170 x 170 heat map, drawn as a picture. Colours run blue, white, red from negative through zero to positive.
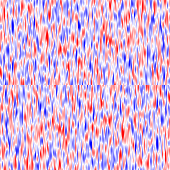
A half turn leaves it unchanged. Streaks run downward. No overall slope runs across the table. The histogram is bell-shaped.
